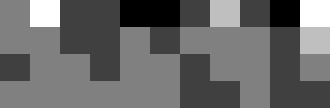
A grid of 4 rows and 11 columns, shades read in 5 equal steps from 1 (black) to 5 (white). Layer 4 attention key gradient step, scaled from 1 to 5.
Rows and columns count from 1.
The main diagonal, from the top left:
3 3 3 3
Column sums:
11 14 10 9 10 9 9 12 11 7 14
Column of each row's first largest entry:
2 11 2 1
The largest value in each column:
3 5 3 3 3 3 3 4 3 2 5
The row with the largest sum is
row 2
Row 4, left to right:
3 3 3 3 3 3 2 2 3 2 2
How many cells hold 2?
16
